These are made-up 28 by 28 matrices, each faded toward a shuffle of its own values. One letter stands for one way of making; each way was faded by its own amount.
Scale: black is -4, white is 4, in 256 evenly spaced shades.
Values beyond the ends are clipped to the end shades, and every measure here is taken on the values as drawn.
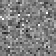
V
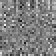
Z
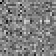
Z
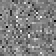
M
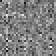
Z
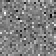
V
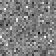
V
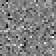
M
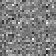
Z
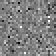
V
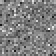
V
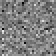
Z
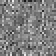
Z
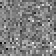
Z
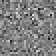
Z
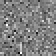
V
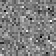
V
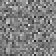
Z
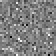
V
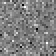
V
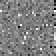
M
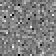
V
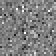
V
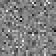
M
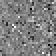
M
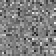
Z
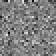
Z
